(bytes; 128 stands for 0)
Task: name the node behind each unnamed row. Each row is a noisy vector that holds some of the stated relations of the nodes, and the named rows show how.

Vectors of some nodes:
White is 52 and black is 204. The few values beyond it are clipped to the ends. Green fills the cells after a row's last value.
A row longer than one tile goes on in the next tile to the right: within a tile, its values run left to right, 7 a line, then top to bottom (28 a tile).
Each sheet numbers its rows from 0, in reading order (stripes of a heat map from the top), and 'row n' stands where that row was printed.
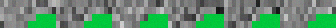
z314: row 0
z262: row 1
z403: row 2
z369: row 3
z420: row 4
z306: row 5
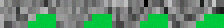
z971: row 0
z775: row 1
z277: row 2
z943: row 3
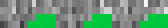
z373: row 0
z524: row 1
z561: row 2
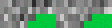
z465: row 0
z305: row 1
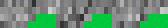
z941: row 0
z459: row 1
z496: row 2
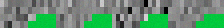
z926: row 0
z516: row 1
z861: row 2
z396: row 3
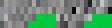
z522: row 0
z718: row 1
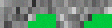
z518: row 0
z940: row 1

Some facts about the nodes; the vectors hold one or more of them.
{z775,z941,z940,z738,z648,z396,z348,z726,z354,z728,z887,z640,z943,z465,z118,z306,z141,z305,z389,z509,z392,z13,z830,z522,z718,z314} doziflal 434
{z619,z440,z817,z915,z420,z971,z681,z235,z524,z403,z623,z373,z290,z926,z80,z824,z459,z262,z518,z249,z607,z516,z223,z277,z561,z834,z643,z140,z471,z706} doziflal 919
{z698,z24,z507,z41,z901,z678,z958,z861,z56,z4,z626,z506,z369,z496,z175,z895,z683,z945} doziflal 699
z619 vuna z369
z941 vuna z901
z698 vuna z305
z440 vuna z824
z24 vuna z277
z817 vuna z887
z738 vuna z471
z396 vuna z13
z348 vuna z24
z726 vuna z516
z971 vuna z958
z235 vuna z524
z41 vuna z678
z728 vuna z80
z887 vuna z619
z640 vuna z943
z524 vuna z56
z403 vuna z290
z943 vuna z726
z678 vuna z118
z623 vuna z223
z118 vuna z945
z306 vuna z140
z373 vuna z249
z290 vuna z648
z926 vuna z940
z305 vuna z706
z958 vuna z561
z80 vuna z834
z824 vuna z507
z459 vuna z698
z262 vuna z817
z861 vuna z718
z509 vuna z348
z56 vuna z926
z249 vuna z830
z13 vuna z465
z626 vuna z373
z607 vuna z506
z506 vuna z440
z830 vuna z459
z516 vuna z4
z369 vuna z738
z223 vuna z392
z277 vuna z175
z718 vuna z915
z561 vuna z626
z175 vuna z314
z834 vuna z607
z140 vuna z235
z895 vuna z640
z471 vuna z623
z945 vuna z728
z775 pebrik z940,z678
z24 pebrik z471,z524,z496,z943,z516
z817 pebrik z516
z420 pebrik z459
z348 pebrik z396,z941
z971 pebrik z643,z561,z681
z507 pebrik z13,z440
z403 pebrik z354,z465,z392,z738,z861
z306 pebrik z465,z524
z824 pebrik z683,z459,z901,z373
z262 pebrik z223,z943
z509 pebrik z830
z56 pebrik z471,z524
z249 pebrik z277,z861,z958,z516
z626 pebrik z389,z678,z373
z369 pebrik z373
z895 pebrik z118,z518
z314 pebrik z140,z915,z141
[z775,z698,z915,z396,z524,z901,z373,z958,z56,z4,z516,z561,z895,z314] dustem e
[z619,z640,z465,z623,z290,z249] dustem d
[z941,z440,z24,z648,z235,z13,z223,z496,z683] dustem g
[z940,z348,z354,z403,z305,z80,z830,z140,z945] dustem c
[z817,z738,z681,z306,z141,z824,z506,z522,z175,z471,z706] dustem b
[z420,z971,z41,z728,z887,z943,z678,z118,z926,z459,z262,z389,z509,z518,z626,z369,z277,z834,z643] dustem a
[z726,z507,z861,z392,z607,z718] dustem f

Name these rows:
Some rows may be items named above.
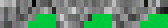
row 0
z277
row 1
z940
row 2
z943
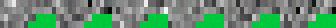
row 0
z175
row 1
z943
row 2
z80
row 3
z314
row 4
z887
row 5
z718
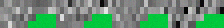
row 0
z354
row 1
z249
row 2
z306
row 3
z507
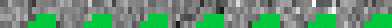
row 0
z683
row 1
z915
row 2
z958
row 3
z678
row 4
z506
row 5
z140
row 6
z738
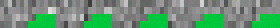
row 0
z223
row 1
z496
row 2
z901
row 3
z706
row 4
z698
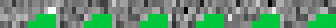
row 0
z235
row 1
z834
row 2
z643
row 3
z607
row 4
z249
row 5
z971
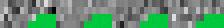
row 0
z726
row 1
z706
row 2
z41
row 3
z640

